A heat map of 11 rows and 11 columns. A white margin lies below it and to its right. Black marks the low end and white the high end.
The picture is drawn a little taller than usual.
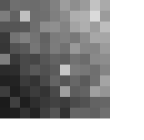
Ninth with the lowest average: bottom left. Slope: up to the top right. Stripes: none. Mirror symmetry: none. Odd rows or columns: none. Ninth with the highest average: top right.
